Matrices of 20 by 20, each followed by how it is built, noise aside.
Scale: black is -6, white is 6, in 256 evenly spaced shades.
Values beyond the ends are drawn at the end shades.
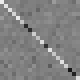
diagonal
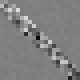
banded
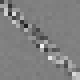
banded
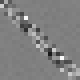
banded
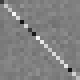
diagonal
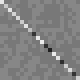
diagonal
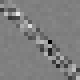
banded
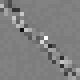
banded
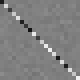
diagonal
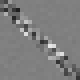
banded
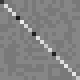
diagonal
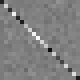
diagonal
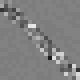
banded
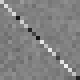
diagonal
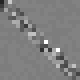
banded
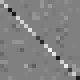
diagonal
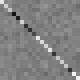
diagonal
